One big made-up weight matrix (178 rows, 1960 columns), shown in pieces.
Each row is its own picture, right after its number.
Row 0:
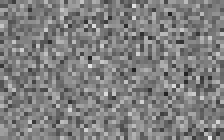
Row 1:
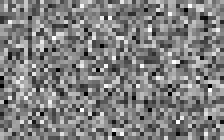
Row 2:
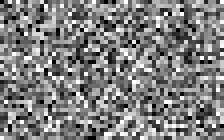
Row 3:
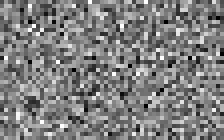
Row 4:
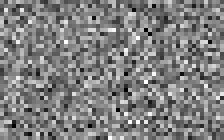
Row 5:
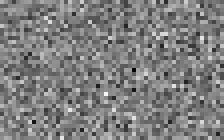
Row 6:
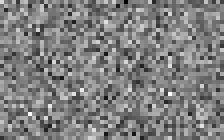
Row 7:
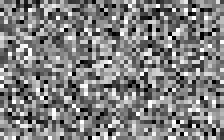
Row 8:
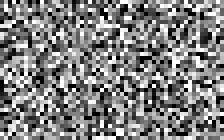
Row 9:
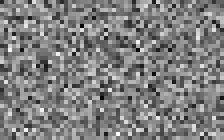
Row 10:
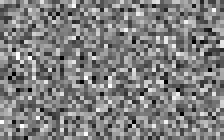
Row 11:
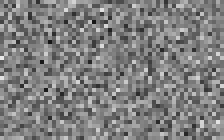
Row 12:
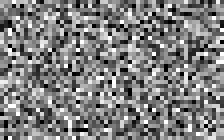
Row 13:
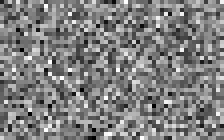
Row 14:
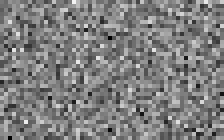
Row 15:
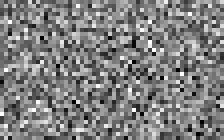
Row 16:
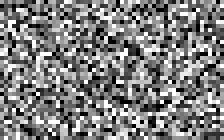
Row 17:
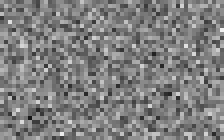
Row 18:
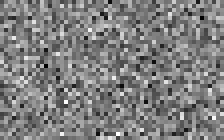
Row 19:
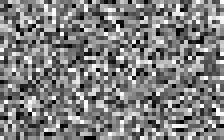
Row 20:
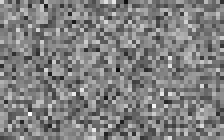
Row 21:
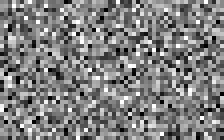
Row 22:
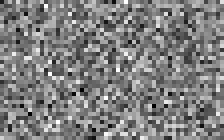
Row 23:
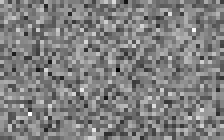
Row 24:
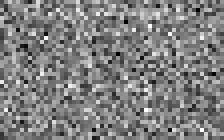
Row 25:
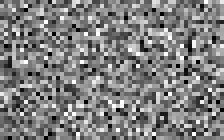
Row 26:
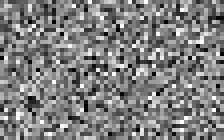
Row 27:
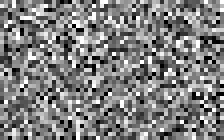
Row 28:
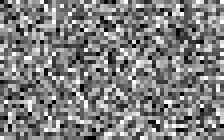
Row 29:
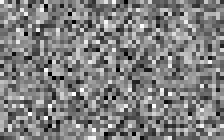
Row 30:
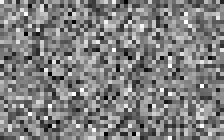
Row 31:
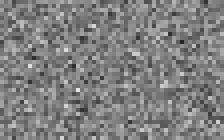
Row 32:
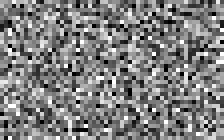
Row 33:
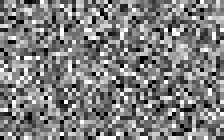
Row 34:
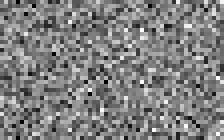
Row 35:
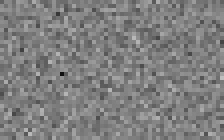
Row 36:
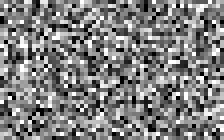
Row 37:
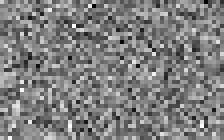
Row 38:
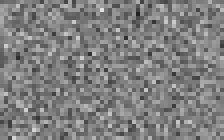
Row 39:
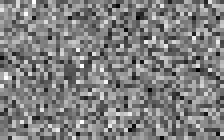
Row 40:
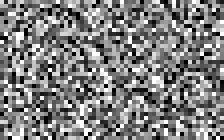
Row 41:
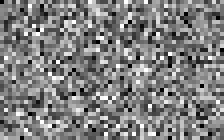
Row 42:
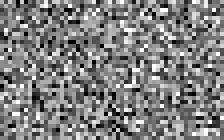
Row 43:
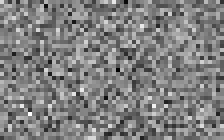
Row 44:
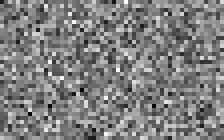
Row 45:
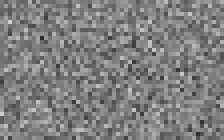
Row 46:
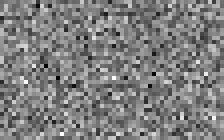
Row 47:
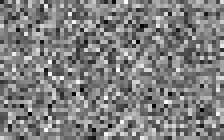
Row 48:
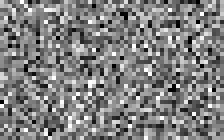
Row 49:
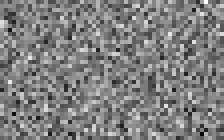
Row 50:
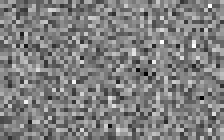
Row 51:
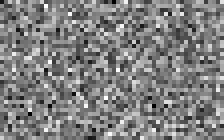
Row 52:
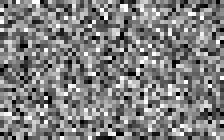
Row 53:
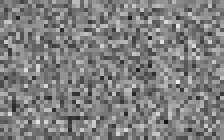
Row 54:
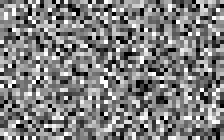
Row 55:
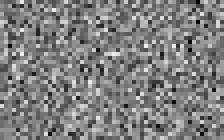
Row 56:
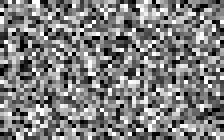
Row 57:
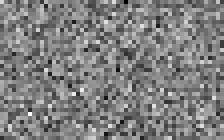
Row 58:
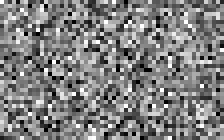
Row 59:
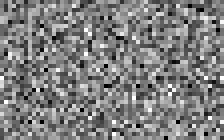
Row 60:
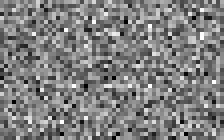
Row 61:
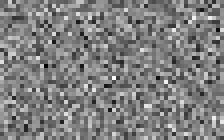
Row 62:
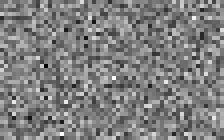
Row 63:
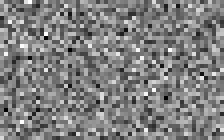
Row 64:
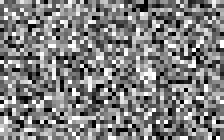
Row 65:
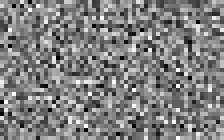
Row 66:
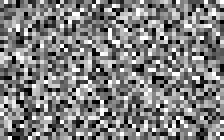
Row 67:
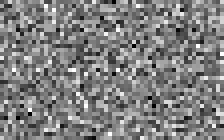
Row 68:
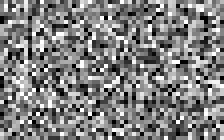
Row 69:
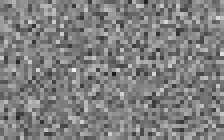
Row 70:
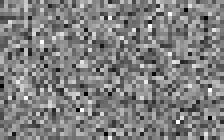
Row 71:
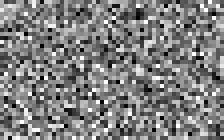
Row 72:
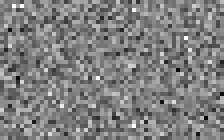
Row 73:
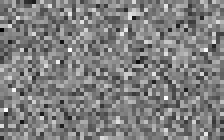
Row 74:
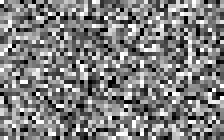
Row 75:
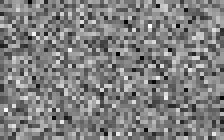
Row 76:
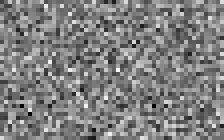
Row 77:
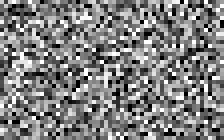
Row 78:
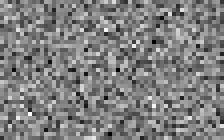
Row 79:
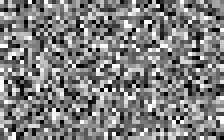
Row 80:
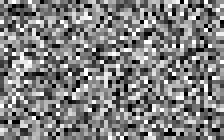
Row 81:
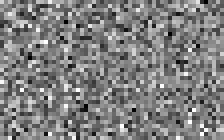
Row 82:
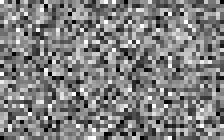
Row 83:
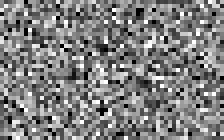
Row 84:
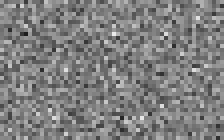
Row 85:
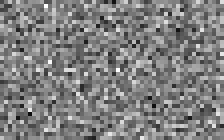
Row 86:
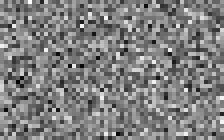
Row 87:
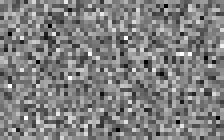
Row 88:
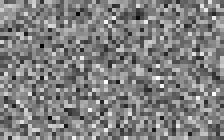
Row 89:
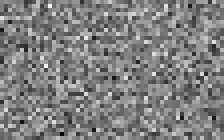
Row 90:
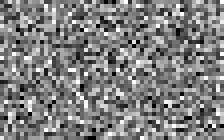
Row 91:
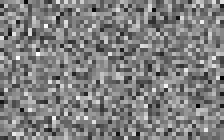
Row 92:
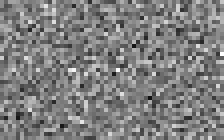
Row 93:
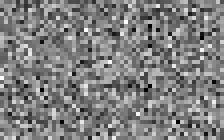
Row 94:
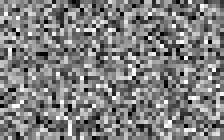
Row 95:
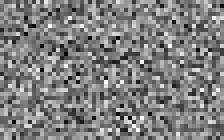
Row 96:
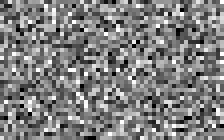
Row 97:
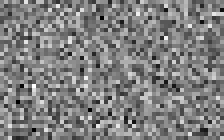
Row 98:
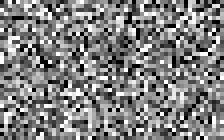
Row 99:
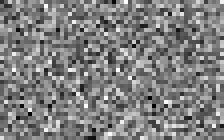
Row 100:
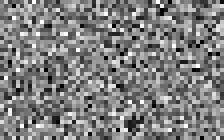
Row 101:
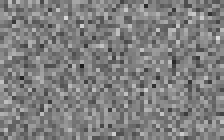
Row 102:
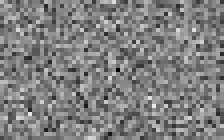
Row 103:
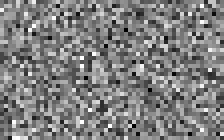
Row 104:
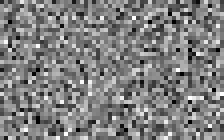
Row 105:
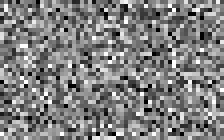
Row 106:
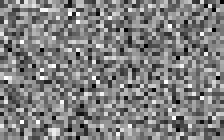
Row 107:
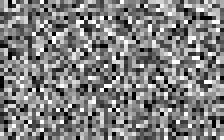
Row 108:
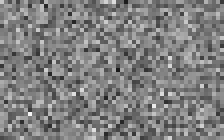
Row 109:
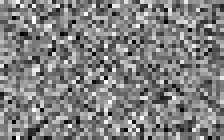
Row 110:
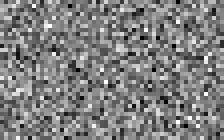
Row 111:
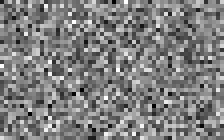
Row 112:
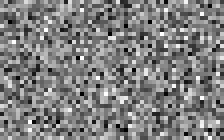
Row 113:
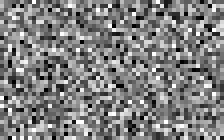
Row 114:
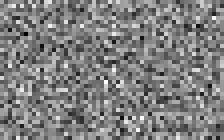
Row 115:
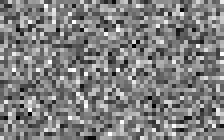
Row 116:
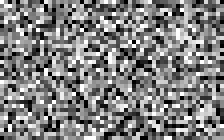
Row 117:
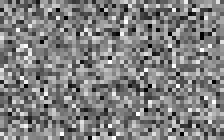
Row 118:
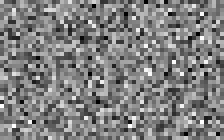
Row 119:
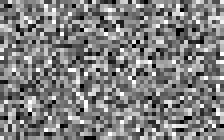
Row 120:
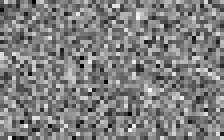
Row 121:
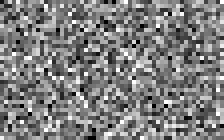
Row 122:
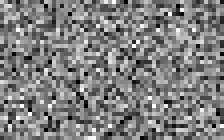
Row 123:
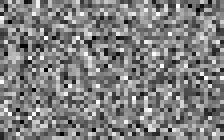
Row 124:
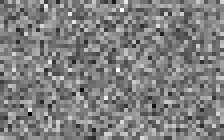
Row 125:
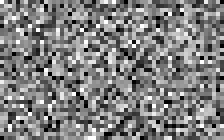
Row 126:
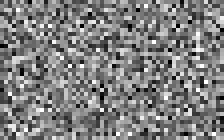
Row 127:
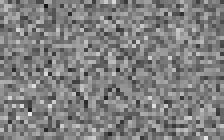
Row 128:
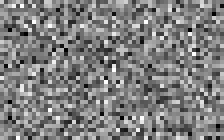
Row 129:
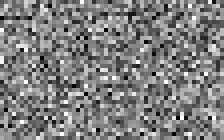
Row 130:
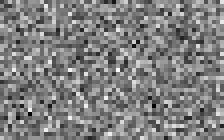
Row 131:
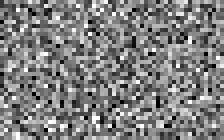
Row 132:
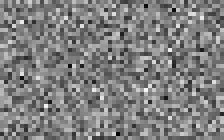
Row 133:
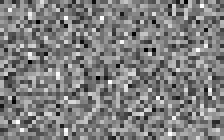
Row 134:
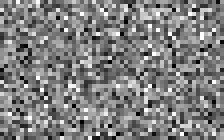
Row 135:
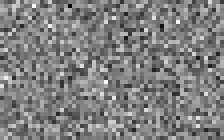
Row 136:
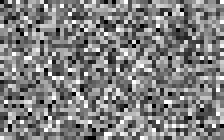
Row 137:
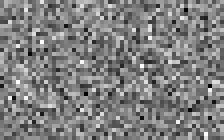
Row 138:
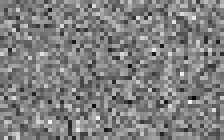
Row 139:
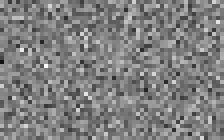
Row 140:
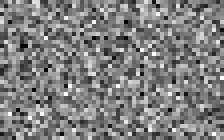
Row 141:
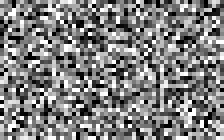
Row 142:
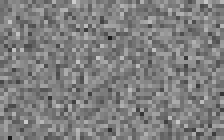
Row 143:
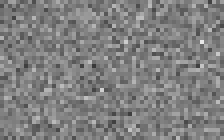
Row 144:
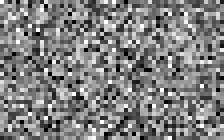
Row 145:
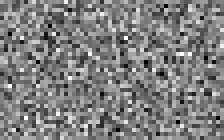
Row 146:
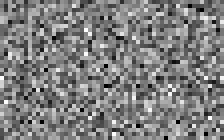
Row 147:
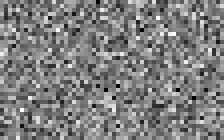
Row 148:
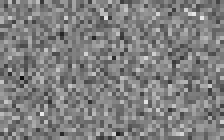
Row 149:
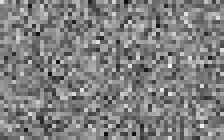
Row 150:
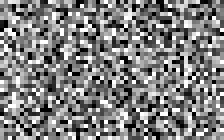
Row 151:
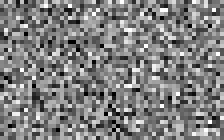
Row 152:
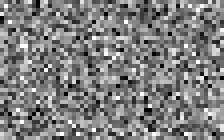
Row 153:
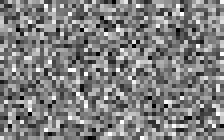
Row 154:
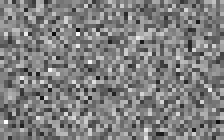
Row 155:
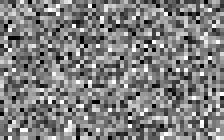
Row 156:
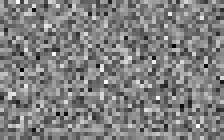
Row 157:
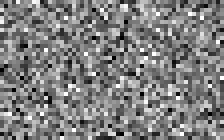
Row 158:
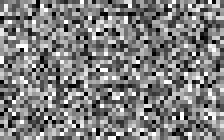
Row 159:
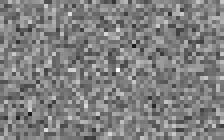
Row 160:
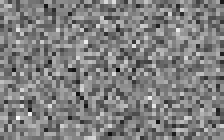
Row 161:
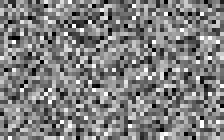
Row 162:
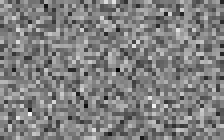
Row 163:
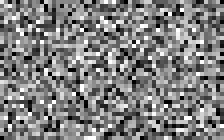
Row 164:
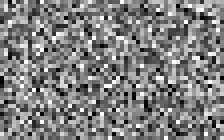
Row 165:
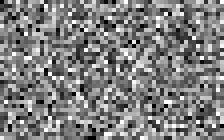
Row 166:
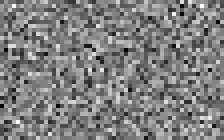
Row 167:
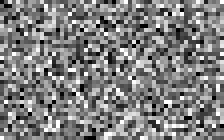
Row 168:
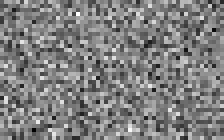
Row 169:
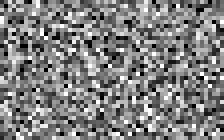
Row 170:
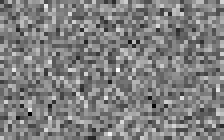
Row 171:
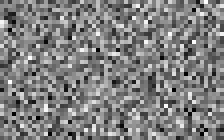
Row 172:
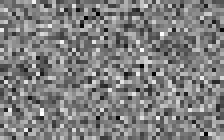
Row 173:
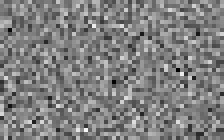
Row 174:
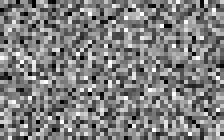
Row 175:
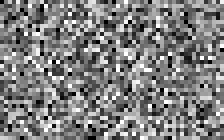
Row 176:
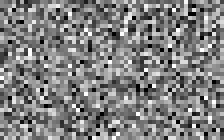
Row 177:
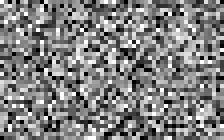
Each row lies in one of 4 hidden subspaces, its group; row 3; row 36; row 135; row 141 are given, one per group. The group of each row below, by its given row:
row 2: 3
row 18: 36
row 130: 3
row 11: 141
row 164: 36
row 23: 3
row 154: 141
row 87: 135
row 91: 135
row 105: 36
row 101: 36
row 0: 141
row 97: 135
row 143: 135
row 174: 135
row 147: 141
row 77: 141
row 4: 141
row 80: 141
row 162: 3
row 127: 3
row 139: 36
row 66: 135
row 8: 36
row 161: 141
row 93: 36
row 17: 36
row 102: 3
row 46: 36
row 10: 135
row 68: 36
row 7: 36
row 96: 3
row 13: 3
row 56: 36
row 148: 36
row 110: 135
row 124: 3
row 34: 135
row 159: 3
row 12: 141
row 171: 141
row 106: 135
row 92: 3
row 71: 135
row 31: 141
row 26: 3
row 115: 3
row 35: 36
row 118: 141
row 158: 36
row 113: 135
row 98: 36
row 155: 141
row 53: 141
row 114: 135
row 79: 36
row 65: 141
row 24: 36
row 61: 36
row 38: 135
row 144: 3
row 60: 36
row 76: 3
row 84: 135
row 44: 3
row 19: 3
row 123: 36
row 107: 36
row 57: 3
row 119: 3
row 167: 3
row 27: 141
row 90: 3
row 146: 36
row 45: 141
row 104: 141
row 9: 36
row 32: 141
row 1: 36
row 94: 141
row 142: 141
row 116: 3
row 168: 135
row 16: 141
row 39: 135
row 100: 135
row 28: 3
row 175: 3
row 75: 36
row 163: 3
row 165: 3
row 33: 36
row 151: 135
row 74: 141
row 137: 36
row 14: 141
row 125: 3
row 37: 141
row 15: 141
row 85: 3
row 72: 141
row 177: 3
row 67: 3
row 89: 36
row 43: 3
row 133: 141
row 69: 3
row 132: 36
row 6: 3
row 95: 135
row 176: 36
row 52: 36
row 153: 3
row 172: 36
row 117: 36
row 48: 141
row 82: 3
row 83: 135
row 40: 135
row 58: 3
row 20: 3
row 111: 3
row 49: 141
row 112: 141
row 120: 135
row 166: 141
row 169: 36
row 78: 3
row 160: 3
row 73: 36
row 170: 3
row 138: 141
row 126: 36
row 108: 3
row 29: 3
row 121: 3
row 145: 135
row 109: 135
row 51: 3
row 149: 3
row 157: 36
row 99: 3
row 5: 141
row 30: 3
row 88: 135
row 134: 36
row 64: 141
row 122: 3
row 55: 141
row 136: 3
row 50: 141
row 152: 36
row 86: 36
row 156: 135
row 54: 135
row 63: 36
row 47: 3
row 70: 36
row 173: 141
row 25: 141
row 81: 141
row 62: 36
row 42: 135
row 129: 36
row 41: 3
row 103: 135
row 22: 3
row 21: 141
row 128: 135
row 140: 36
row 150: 141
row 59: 36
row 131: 141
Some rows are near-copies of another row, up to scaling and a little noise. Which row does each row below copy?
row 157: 52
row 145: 87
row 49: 171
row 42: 151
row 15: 45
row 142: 14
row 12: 32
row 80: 77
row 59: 146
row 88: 71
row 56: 140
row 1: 68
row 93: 7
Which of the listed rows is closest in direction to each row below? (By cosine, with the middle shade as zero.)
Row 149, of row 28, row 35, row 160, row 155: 160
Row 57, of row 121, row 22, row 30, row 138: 30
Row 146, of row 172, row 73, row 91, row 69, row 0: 172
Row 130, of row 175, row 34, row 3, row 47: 47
